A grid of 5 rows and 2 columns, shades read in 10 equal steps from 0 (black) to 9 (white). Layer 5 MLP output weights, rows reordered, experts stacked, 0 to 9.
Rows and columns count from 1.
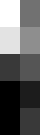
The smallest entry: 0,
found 2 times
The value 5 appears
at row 2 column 2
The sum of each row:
13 13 5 1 2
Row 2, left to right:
8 5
